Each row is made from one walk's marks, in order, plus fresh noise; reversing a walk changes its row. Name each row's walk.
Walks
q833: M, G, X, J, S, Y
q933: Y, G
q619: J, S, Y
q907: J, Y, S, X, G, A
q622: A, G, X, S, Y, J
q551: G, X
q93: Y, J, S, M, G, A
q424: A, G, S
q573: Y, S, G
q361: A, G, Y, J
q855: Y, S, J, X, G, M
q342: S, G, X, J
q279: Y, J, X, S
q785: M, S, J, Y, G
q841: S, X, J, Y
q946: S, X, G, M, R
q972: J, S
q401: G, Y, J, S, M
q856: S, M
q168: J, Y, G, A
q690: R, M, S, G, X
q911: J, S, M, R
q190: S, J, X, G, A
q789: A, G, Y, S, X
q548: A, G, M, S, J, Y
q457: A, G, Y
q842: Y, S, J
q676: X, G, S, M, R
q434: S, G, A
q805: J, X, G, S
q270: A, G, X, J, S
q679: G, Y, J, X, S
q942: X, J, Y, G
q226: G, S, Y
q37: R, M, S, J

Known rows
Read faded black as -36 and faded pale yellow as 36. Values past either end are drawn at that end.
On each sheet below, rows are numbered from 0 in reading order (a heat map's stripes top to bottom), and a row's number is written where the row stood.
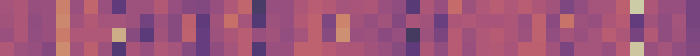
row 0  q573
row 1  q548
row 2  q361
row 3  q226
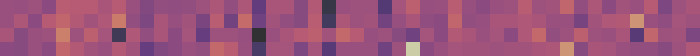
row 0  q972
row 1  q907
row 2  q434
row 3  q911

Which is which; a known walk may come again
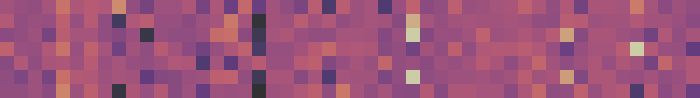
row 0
q907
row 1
q856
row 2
q37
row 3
q573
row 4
q551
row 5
q911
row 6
q434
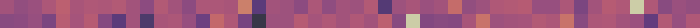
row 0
q842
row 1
q690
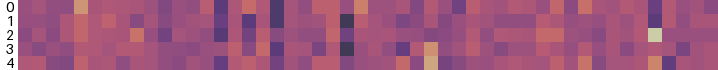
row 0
q548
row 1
q190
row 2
q679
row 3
q972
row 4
q833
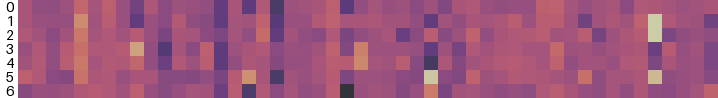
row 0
q342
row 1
q226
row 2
q855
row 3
q361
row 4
q457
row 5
q785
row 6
q805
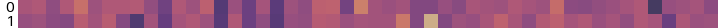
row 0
q622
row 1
q676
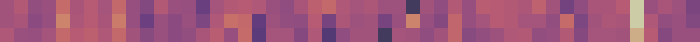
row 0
q933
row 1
q93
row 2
q619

